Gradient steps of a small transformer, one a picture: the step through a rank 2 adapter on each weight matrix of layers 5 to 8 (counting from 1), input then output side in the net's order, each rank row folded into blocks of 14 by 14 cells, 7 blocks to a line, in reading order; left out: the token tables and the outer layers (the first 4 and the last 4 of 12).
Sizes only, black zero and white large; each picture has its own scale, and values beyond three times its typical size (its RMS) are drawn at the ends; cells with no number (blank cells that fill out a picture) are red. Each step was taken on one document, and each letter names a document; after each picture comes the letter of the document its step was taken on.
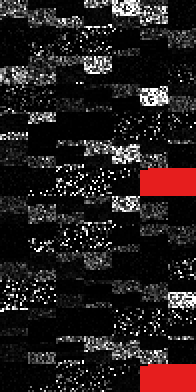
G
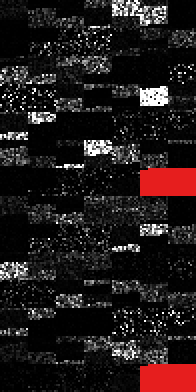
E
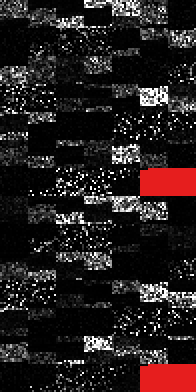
G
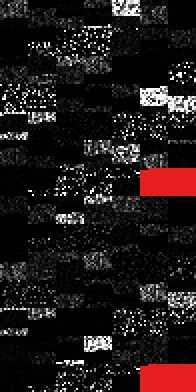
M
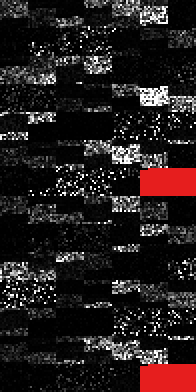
G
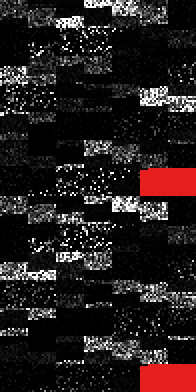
G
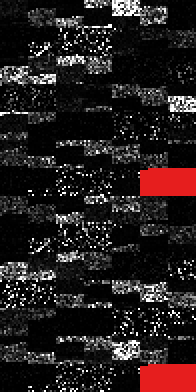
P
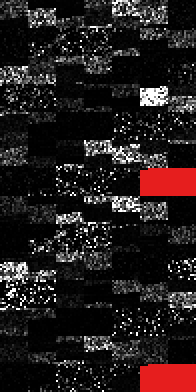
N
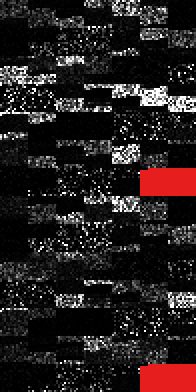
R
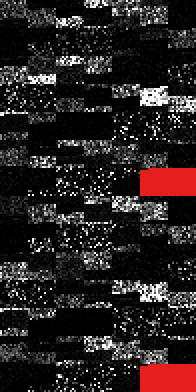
R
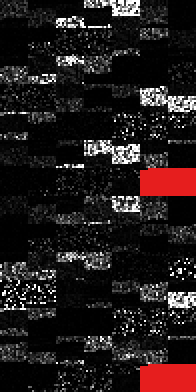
M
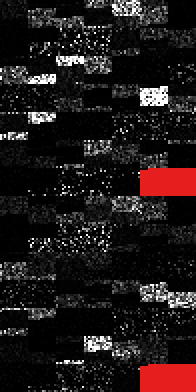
E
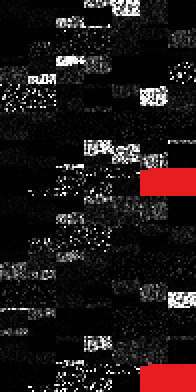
M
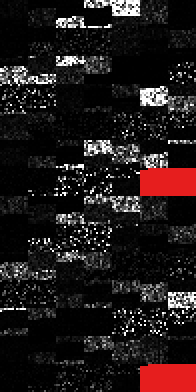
M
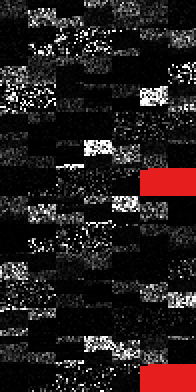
N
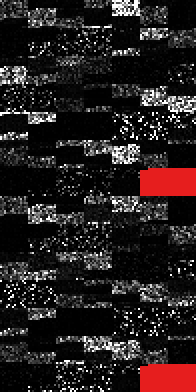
R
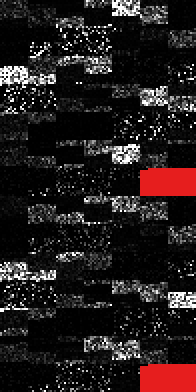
P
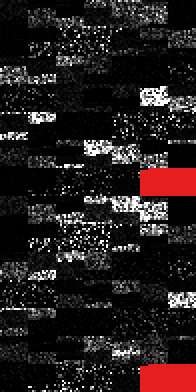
E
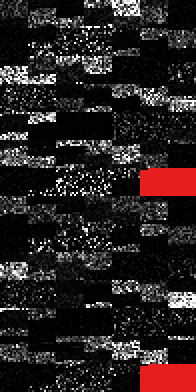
P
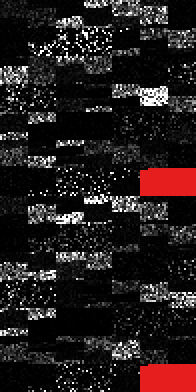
R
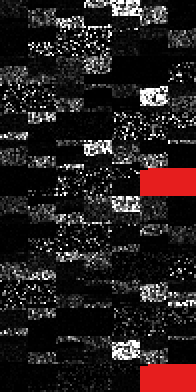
M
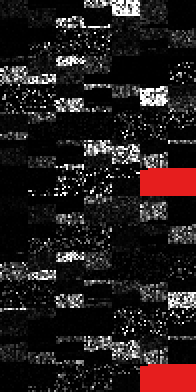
M
